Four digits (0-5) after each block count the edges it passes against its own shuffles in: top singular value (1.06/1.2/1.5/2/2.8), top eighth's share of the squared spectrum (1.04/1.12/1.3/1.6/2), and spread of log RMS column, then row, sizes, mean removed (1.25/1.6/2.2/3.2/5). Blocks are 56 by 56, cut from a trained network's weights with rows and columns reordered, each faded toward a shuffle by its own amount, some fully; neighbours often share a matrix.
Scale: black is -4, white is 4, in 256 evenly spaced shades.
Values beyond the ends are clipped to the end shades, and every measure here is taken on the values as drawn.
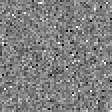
0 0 0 0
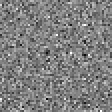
2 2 1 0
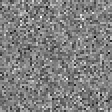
0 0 0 0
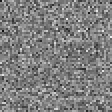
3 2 0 0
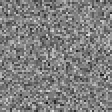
1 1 0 0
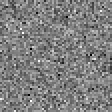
0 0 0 0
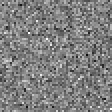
0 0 0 0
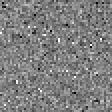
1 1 0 0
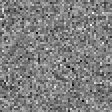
1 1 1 0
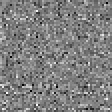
3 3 0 2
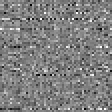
4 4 0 3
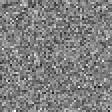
1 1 0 0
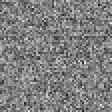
2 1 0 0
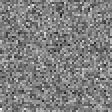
1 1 0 0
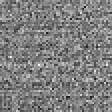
3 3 0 1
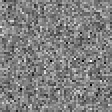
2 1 0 1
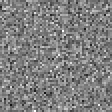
1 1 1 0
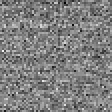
3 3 0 1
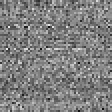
3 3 0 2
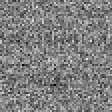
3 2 0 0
